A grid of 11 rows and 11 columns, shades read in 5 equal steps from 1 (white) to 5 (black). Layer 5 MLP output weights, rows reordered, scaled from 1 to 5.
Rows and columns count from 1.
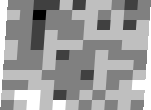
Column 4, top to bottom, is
4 3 3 2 2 2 2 3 2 2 2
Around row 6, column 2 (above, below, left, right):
3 3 2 3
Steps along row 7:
same same down up same same down same same up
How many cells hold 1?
5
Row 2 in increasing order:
2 2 2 2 3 3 3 3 3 3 5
